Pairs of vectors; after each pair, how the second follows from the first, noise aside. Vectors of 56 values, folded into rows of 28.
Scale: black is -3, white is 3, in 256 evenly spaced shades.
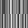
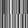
copied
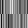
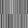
shrunk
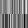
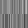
shrunk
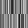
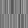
shrunk
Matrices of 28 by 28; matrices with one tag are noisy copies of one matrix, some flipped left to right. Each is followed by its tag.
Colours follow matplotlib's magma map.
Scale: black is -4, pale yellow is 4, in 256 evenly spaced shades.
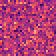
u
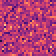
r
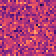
u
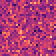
u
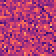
r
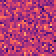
r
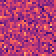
r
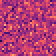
r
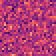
r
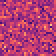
r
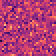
r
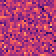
r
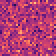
u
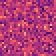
r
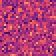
r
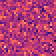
r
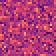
r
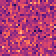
u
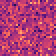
u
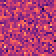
r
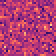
r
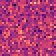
u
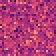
u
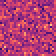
r
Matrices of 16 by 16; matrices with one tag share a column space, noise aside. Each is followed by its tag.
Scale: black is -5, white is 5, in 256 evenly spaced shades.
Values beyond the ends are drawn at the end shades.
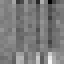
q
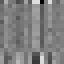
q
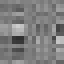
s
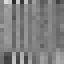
q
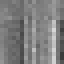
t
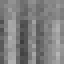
t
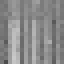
t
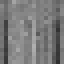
t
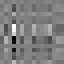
s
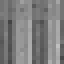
t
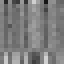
q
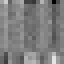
q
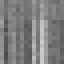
t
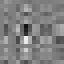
s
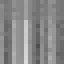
t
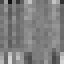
q
